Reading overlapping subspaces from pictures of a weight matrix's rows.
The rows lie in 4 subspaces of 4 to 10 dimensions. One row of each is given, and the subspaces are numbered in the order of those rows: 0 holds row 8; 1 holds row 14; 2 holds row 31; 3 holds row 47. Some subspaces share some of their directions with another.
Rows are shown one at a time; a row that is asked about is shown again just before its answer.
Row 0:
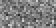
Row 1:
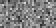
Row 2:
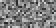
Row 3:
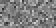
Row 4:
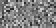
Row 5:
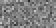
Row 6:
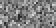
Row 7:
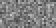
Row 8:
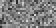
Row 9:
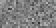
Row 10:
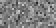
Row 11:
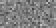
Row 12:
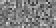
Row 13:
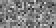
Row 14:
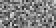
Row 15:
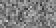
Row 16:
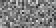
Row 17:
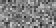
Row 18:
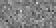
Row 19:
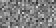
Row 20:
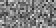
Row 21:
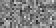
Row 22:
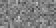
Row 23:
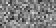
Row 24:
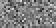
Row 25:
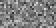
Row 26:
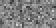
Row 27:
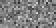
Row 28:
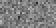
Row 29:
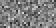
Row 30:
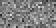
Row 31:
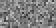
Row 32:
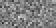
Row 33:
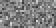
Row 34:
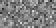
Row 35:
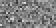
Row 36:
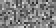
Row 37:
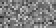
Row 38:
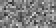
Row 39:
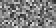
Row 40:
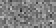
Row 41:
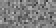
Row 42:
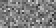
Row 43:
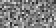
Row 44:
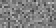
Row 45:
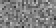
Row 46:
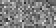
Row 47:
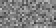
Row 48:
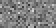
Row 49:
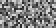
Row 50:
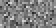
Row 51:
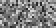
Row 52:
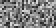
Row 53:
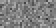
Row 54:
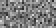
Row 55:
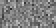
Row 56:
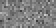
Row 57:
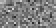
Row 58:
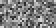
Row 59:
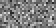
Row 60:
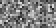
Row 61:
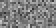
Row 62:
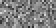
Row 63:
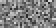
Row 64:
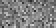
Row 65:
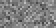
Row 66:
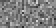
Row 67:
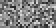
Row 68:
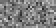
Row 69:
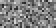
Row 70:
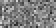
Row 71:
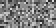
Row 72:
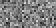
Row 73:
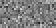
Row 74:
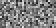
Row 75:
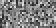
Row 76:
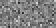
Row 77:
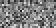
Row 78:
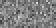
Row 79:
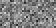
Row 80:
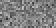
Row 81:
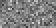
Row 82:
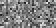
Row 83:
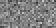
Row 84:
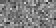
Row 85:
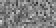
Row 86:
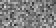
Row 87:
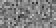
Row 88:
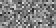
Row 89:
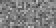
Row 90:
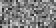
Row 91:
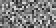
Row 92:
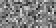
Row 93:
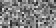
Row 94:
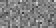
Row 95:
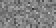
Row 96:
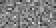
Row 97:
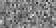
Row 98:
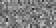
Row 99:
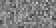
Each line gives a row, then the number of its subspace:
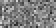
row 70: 0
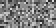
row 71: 2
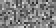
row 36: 1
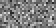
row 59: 2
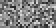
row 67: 3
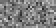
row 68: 3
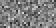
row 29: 3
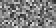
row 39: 1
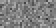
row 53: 2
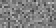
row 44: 2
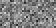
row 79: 2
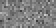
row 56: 3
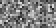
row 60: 3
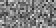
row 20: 1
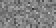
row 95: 2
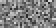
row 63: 2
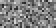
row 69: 2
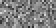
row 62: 2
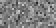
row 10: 1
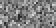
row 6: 3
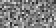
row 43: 1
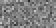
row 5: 0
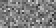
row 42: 0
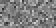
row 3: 2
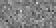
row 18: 3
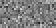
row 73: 3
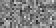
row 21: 3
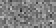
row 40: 3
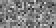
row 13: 2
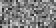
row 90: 0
